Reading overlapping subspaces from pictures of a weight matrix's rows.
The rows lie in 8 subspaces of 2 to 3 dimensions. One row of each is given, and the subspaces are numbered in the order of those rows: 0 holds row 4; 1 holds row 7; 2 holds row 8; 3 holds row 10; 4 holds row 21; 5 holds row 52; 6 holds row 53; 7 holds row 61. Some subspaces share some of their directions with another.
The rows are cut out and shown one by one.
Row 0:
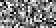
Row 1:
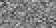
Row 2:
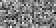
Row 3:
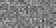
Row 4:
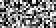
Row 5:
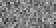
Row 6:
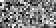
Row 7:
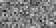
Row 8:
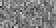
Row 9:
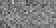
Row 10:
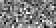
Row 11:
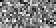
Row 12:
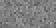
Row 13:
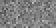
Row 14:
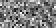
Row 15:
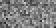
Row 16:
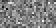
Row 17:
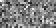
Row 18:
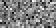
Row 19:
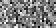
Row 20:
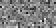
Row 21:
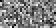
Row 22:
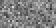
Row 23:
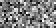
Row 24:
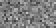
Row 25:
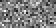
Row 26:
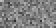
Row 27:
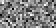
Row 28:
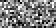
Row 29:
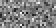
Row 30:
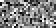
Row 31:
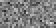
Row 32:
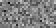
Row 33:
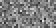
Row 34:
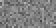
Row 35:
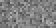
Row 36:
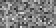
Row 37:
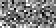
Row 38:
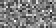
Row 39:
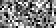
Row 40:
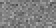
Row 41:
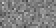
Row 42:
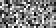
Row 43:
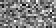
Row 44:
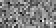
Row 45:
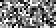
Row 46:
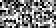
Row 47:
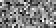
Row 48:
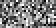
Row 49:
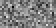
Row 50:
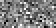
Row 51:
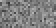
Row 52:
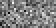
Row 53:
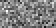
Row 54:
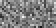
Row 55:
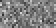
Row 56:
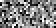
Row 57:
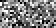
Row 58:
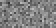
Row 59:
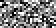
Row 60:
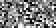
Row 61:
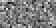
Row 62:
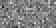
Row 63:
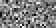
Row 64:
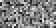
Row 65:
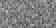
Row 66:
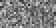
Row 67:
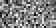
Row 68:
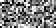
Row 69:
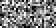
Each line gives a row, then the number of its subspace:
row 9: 5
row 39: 3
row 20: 7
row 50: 3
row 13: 7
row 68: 5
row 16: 7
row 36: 4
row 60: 3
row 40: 0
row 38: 0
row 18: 0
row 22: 3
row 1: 0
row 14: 2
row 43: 0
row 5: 6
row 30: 0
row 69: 5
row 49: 3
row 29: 2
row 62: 7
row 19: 7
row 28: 6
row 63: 2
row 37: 5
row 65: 6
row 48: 6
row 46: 4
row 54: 2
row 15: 5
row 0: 0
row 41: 5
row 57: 6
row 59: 0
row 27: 5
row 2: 4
